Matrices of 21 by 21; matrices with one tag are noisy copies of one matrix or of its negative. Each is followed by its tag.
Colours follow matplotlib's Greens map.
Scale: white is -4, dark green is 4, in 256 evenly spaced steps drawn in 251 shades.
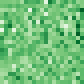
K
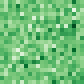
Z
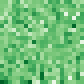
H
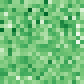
K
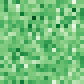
Z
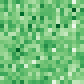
Z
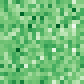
Z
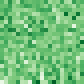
H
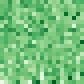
H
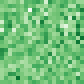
K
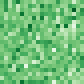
Z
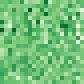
K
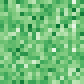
Z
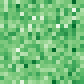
Z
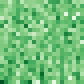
H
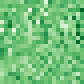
K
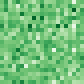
Z
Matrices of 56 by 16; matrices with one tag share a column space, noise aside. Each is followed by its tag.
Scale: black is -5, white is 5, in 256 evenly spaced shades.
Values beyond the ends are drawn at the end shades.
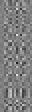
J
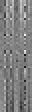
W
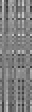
W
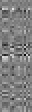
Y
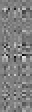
Y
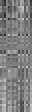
W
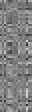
J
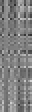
W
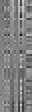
W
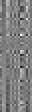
W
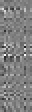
Y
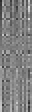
W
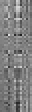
W
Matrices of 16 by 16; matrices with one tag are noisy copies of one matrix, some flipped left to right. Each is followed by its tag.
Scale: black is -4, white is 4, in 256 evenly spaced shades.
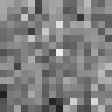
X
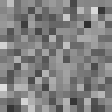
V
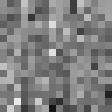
X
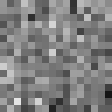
X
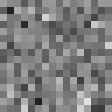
V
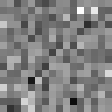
V
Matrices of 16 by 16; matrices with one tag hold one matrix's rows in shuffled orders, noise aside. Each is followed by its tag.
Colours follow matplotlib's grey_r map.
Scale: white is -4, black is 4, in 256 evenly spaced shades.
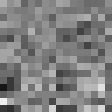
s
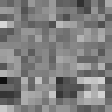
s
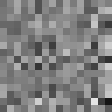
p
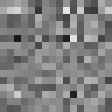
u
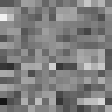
s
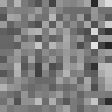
p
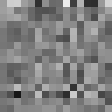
u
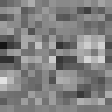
s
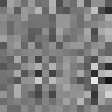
p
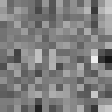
p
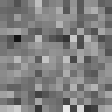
u
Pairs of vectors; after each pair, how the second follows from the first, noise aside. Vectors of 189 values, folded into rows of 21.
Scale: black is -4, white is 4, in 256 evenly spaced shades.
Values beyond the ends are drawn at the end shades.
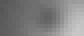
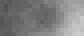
copied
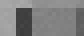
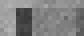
copied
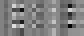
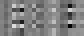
copied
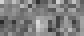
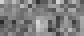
copied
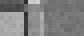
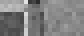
negated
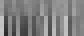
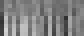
negated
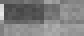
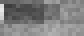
copied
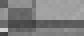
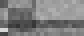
copied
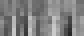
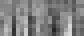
negated
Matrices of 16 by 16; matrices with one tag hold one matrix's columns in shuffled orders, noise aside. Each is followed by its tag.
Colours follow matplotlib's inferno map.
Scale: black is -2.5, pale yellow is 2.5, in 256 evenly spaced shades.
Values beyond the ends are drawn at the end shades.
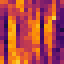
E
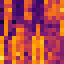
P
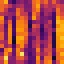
E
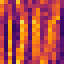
E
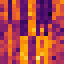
P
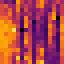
E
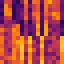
P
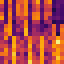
P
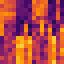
P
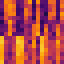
P
